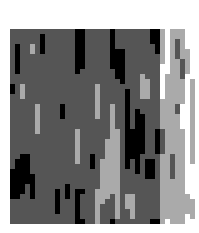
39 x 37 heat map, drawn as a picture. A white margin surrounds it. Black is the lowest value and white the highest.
Seam: vertical, 80% of the way across, the right part higher. Grain: streaks running down. Calmest part: middle left. Average level on the scale: 40%.
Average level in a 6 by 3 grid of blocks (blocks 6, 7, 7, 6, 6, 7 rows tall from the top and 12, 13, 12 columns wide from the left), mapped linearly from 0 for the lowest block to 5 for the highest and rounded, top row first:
104 / 115 / 224 / 123 / 034 / 124
